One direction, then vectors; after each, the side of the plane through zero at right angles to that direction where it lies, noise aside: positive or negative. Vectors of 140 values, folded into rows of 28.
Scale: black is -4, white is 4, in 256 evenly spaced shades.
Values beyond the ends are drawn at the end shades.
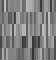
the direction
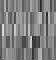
positive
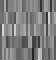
positive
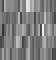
positive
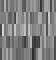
positive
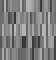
positive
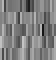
negative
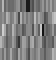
negative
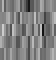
negative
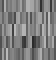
positive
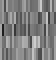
negative
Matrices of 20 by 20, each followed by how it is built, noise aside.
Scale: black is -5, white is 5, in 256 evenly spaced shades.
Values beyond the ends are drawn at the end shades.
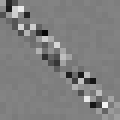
banded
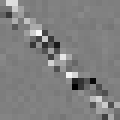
banded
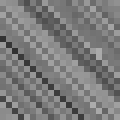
Toeplitz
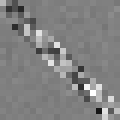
banded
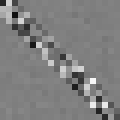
banded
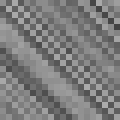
Toeplitz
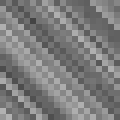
Toeplitz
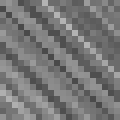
Toeplitz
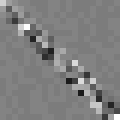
banded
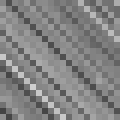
Toeplitz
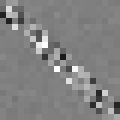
banded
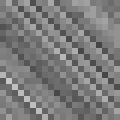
Toeplitz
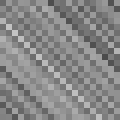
Toeplitz
